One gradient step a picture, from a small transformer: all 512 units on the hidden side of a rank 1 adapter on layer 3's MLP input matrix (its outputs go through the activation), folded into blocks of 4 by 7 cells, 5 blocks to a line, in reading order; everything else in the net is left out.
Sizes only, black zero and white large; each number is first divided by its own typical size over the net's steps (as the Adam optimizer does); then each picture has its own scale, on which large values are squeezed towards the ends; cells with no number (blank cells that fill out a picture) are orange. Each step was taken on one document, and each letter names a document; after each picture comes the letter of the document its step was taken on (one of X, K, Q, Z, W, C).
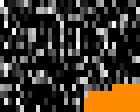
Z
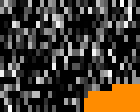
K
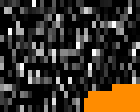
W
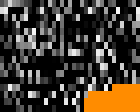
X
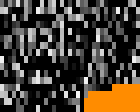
Z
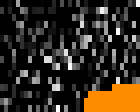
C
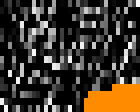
C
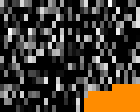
Z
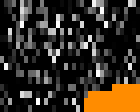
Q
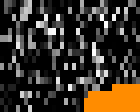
Q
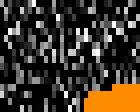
W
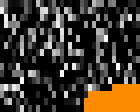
Z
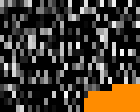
K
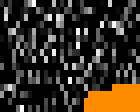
W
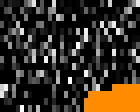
W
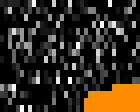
W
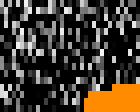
Z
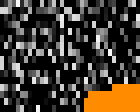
Z
